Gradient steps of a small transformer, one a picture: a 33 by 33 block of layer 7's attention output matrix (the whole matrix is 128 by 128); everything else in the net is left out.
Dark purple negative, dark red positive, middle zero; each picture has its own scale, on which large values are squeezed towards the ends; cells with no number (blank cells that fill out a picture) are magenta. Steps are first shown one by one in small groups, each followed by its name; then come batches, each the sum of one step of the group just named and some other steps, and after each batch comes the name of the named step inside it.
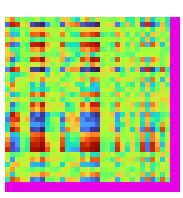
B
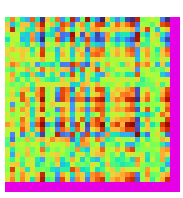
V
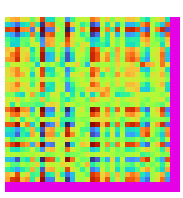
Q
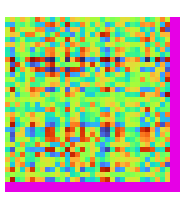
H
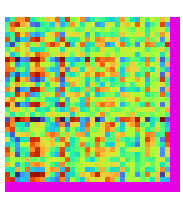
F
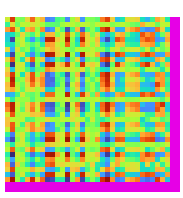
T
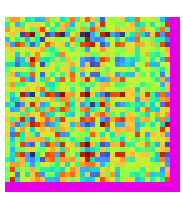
V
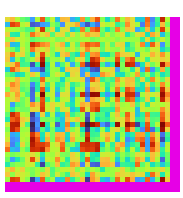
B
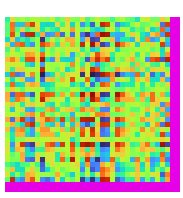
H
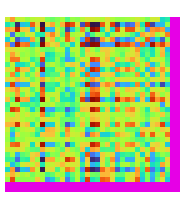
Q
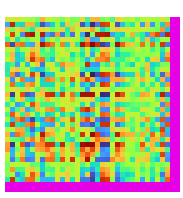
B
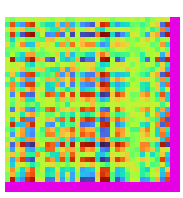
H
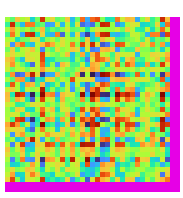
F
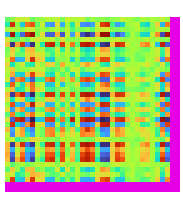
F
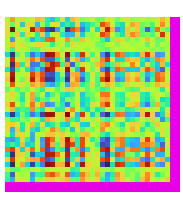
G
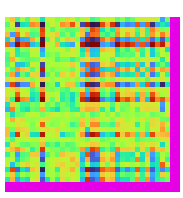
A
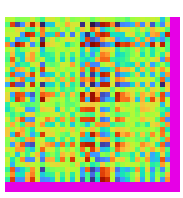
A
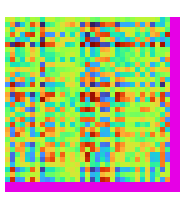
A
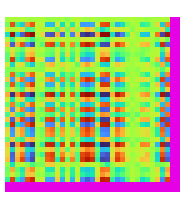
G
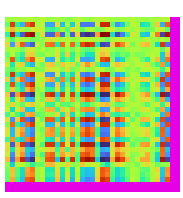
G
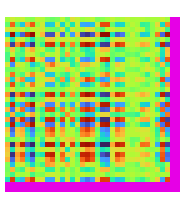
G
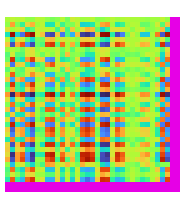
G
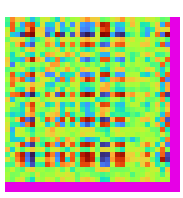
G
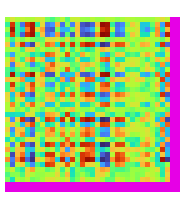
G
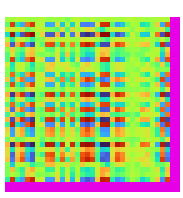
G
